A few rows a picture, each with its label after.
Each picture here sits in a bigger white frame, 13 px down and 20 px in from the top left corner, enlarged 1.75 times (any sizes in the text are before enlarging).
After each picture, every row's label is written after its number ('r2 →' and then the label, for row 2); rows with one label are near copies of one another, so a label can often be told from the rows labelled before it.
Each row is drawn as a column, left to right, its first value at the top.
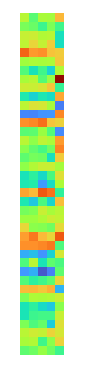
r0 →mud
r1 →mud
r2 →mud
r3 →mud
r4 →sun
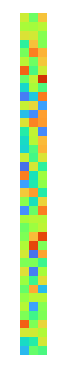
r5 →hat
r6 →mud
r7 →sun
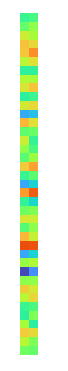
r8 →mud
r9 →mud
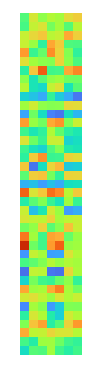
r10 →mud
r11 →hat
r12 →hat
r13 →mud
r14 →mud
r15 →hat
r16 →hat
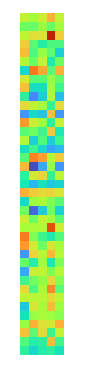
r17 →mud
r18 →hat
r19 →hat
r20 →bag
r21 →hat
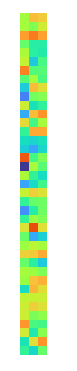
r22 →hat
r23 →bag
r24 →bag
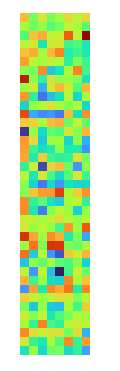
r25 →sun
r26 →mud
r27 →hat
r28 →mud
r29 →mud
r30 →bag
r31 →hat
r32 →bag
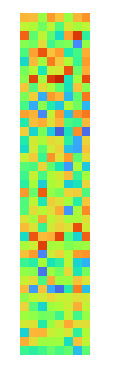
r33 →bag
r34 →sun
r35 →mud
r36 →sun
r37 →sun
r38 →hat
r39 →bag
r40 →sun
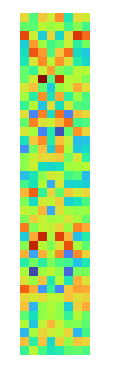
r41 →bag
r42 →mud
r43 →sun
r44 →hat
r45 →sun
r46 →mud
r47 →bag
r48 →bag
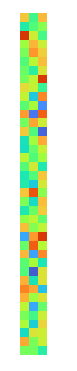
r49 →bag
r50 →mud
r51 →sun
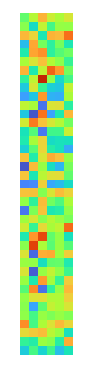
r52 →hat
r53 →mud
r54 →sun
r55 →hat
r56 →hat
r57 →bag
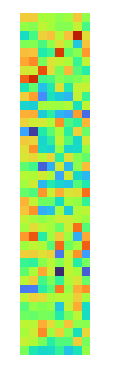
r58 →sun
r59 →sun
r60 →hat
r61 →hat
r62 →mud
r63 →hat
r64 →bag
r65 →mud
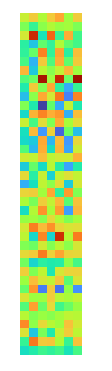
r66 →hat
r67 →bag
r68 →sun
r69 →bag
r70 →sun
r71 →hat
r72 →sun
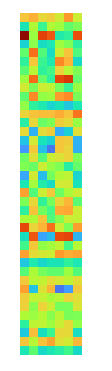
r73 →bag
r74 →sun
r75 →bag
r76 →bag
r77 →sun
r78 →sun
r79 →bag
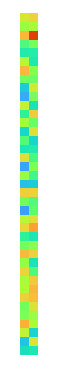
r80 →hat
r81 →bag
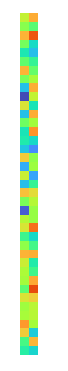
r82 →hat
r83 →bag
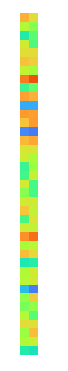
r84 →sun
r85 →sun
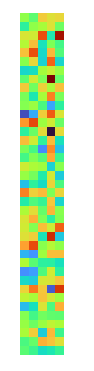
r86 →mud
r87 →mud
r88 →bag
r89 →sun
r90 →bag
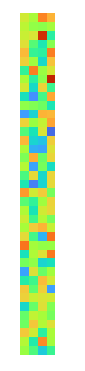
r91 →mud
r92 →hat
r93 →bag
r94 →sun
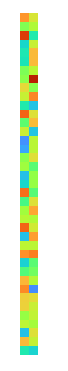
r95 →bag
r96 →sun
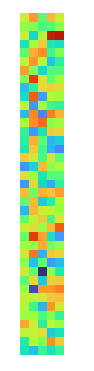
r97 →hat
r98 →sun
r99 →mud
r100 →bag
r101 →bag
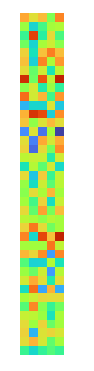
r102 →sun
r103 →bag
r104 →sun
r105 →mud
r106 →sun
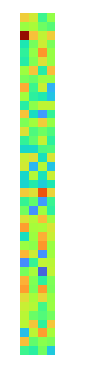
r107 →bag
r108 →hat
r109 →mud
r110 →hat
